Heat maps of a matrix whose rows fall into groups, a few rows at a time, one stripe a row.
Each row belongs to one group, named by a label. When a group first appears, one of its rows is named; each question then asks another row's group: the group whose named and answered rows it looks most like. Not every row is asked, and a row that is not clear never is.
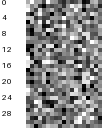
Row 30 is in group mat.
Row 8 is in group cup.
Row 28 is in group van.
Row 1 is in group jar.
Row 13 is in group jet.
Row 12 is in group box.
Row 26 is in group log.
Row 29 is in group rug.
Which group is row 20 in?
cup
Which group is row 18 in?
cup
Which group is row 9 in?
jar
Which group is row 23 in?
jar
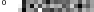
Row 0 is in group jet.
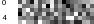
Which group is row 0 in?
box
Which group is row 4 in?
mat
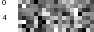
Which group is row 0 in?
jar
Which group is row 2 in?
van
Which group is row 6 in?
cup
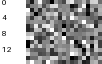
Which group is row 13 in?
jar
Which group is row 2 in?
jet
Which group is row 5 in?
van
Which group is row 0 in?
log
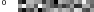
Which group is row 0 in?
log
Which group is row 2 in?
cup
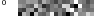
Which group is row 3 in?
box
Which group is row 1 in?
jar
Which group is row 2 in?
mat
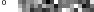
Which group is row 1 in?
van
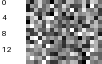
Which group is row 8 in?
rug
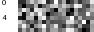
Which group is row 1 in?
cup
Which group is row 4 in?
mat
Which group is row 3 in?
jet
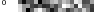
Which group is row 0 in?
cup
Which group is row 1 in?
jar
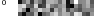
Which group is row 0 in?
box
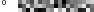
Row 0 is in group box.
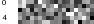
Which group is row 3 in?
mat
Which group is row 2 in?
box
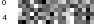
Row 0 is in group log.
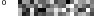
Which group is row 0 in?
box
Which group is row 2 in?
log
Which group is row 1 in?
mat
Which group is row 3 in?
rug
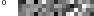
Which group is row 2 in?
van
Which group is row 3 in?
mat
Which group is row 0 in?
mat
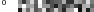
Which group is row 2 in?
van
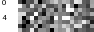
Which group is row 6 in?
cup
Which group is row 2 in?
mat
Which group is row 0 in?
cup
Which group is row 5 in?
rug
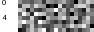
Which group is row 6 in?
rug
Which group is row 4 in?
log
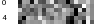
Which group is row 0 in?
box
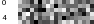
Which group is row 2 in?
log
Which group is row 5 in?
jar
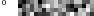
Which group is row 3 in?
rug
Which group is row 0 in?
cup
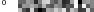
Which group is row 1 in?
van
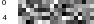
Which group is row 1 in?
box
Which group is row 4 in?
jar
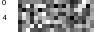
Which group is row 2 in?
cup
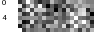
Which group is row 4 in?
van
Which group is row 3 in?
rug
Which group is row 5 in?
rug
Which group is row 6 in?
box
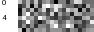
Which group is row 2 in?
van
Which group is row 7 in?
jet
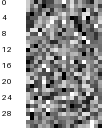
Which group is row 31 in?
rug
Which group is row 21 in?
cup
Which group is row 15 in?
box
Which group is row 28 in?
cup
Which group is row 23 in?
jar
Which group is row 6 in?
jet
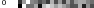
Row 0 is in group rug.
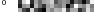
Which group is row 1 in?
box
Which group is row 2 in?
log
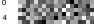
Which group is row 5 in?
log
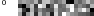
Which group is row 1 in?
mat
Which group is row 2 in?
rug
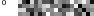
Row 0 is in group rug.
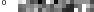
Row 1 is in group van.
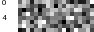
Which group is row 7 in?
box
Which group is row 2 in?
cup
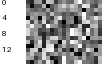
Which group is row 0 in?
mat
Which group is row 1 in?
cup
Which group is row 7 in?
jar
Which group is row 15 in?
mat
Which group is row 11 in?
mat
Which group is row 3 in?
van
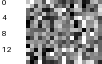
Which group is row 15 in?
rug
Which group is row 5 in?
box
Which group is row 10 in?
van
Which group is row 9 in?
box
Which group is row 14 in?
rug
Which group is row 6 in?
box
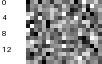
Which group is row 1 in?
van
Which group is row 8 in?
rug
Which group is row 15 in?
jar
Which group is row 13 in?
cup
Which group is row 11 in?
log
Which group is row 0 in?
box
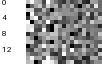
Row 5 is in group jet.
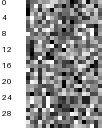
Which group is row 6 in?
van
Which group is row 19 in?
box
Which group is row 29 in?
box
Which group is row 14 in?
log
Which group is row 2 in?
box
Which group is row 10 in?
log
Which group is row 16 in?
van
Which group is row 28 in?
jar
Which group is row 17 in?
jet
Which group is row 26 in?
jet
